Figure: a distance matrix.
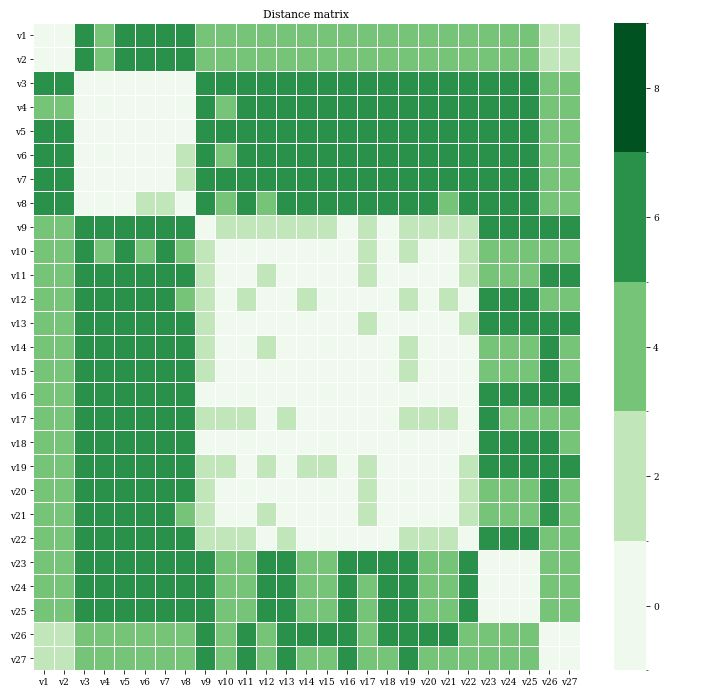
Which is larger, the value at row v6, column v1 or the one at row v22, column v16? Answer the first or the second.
the first
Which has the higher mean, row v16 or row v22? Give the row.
v22
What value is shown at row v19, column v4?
6
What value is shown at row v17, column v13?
2
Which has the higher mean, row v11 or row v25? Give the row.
v25
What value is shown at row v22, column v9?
2
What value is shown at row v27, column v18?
4
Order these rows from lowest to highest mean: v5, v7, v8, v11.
v11, v8, v5, v7
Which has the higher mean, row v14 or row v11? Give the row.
v11
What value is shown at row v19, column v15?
2
